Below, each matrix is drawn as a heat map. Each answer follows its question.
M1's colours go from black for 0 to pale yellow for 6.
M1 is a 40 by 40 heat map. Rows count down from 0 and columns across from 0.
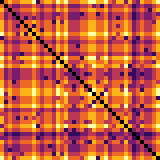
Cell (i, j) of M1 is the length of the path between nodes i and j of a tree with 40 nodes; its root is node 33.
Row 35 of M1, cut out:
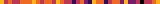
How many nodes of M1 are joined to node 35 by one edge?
3
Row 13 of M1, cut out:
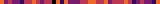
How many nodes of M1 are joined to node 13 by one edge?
4
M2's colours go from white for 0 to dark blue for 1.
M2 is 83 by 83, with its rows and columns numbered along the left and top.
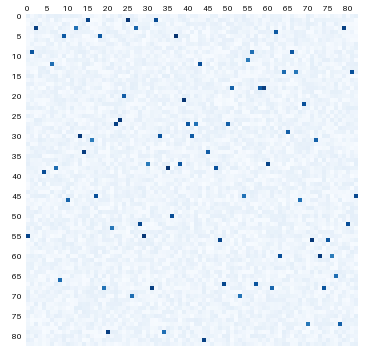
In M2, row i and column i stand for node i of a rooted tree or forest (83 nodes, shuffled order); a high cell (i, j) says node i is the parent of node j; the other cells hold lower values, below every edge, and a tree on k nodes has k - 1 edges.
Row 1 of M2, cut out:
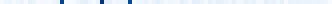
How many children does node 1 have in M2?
3
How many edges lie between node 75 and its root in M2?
3
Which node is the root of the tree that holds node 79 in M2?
3
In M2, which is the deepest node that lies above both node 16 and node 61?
68
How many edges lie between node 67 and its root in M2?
4
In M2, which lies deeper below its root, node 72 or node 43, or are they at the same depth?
node 72
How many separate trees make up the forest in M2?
5
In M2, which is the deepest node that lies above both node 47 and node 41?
37
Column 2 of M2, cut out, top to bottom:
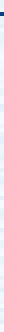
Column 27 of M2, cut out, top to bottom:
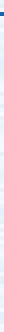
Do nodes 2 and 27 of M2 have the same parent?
yes
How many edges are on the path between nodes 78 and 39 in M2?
5
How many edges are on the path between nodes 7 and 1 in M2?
5
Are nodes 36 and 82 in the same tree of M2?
yes
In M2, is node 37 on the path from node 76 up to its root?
yes
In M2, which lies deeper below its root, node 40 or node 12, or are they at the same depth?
node 40
